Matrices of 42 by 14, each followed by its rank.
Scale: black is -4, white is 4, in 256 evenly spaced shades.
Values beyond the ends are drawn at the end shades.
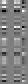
one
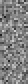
full rank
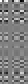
one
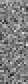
full rank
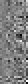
three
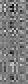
three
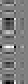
one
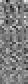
three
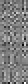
three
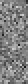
full rank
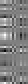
one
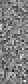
full rank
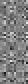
three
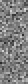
full rank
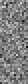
full rank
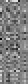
three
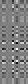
one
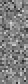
full rank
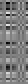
one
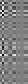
one
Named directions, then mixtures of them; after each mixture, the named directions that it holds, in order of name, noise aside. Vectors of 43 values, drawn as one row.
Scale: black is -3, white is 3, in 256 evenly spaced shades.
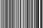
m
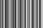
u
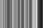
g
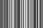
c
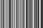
m, u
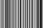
g, m, u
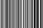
c, m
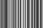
c, m, u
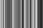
g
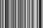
g, u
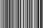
g, m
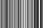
c, m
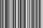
u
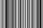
g, m, u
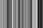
g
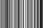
c, g, m
